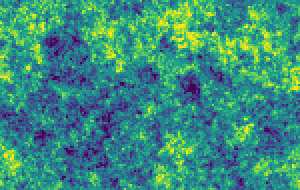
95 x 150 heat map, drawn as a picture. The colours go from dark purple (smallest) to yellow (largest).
Mirror symmetry: none. Ninth with the highest average: top middle. Grain: blotchy. Odd rows or columns: none. Histogram: bell-shaped.
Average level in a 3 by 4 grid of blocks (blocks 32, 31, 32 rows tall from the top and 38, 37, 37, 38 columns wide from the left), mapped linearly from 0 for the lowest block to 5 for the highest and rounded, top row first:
3454 | 1013 | 2032
